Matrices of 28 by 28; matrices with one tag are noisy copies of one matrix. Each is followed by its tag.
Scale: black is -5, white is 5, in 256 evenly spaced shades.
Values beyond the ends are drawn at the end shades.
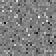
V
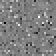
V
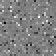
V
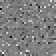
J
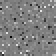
J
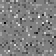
V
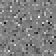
V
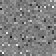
J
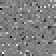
J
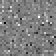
V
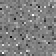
J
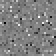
V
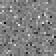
V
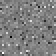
J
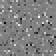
V
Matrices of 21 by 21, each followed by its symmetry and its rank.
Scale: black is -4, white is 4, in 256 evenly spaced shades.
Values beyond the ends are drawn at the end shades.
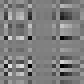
neither, rank one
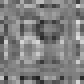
antisymmetric, rank two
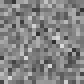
neither, full rank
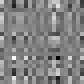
neither, rank two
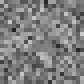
neither, full rank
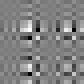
symmetric, rank one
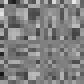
antisymmetric, rank two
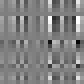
neither, rank one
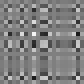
symmetric, rank one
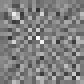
symmetric, rank three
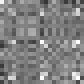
symmetric, rank three
